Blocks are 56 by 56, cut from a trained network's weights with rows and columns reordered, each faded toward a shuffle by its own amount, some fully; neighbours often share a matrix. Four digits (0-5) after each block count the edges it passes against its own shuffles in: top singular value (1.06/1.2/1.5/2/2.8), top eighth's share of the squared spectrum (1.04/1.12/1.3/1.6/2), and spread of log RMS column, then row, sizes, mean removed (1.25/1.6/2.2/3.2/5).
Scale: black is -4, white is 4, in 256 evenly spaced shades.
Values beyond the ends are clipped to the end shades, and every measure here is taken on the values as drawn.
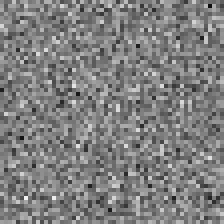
2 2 0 0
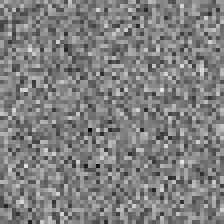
0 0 0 0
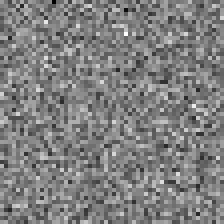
0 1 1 0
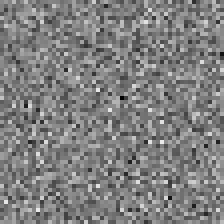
2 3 1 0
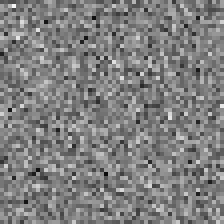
0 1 0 0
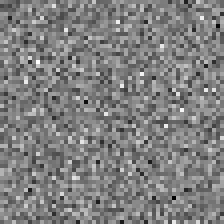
1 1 0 0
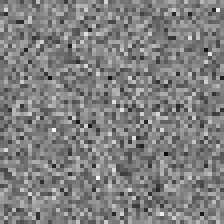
0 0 0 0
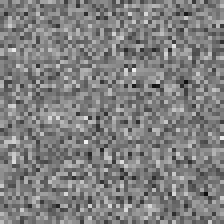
3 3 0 1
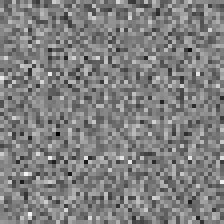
3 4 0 2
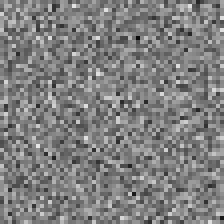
2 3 0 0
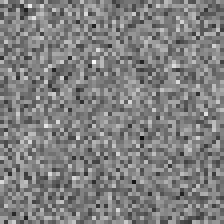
2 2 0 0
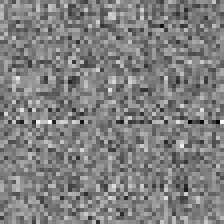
3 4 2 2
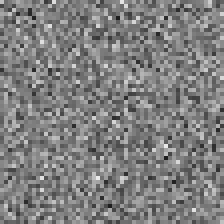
0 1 0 0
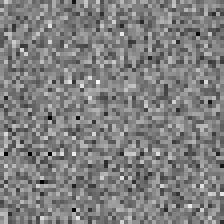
2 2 0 1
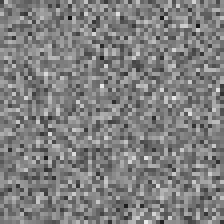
0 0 0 0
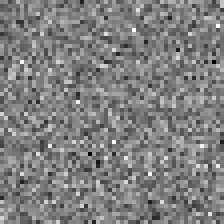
1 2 0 0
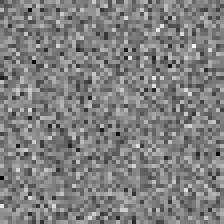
1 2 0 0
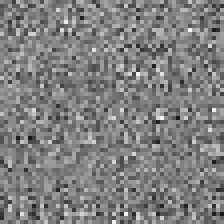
3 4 2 3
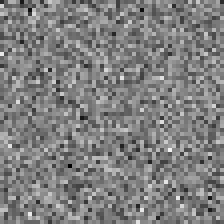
1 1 0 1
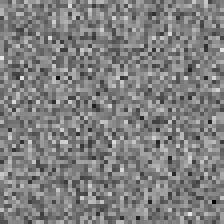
3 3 1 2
